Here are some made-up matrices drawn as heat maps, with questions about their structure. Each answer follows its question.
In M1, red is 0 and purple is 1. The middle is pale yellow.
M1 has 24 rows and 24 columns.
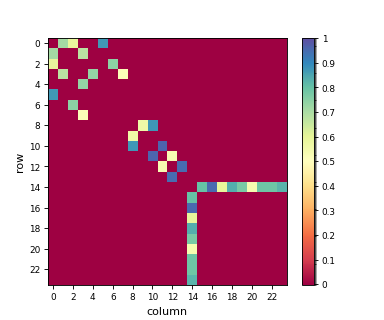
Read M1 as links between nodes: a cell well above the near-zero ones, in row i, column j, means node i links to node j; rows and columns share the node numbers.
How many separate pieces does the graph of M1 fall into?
3
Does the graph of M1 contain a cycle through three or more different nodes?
no
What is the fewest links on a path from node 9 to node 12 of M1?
4
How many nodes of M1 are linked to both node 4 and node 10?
0
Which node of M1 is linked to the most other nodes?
node 14
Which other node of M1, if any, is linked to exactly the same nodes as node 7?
node 4
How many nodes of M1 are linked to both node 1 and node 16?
0
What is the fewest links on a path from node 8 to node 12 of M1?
3
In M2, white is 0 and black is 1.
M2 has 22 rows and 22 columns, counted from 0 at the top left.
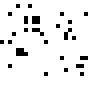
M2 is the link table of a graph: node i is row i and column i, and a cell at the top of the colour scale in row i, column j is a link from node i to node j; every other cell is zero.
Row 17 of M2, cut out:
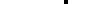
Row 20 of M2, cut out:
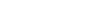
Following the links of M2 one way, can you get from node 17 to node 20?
yes
